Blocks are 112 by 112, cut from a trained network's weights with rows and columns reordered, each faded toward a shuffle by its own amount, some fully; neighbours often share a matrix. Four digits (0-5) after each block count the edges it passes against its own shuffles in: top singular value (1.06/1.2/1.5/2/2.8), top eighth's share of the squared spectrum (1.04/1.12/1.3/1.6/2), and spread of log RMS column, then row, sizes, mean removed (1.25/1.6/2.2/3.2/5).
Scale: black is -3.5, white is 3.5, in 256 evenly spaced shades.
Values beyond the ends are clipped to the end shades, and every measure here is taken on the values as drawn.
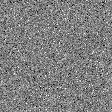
0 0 0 0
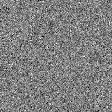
3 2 1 0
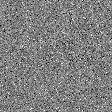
0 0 0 0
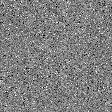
1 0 0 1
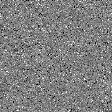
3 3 1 2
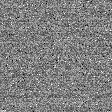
2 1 0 0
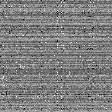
5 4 2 2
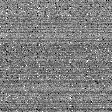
4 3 2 1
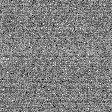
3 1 0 0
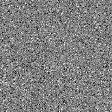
3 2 0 1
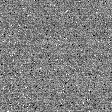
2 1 0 0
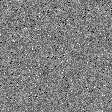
0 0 0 0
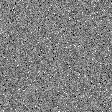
0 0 0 0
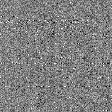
3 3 1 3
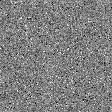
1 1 0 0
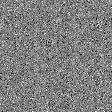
1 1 0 1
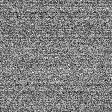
3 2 0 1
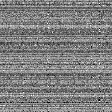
5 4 2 3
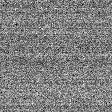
3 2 0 0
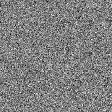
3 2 0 0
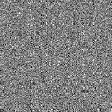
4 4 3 2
